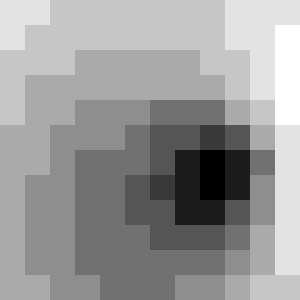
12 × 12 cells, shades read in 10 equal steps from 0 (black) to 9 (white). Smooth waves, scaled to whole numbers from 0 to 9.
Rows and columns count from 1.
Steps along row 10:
down same down same same down same same up up up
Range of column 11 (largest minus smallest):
4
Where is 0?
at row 7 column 9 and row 8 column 9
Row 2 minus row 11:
2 2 2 3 3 3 3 3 3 3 2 1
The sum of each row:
89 89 82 79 68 56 46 44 48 55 59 64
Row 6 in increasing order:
2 3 3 3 4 5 5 5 6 6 6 8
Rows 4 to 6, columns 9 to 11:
6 7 8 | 4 6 7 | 2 3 6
